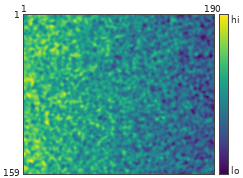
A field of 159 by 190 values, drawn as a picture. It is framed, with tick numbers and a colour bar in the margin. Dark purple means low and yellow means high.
The histogram is bell-shaped. The field is mottled with small blotches. On average the colour sits 50% of the way up the scale. There is an overall slope up to the left.
